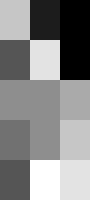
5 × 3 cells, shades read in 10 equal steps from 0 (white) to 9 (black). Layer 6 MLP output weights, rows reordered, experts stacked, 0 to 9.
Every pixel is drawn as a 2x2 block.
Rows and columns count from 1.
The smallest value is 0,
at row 5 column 2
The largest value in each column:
6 8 9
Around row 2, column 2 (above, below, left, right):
8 4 6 9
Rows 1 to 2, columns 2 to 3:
8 9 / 1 9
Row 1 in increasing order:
2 8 9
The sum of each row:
19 16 11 11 7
